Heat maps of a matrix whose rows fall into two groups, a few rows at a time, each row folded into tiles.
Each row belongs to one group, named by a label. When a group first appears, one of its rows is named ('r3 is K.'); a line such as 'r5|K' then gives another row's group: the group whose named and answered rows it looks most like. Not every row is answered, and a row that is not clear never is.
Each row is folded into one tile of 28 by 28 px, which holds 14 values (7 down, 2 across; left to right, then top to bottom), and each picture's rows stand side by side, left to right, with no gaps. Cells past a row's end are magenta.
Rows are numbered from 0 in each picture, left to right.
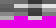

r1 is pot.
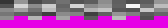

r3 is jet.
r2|pot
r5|jet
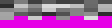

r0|pot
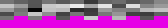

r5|jet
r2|jet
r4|pot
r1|pot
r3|pot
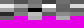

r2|pot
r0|jet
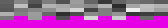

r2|jet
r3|pot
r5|jet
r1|pot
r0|pot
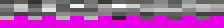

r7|jet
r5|jet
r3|pot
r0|pot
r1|pot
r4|jet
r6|jet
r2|pot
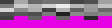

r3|jet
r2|jet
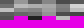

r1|jet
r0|jet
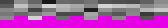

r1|pot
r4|jet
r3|pot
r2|jet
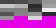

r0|jet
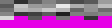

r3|jet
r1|jet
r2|jet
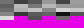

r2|jet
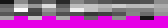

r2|pot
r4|jet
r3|jet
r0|pot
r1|pot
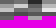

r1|pot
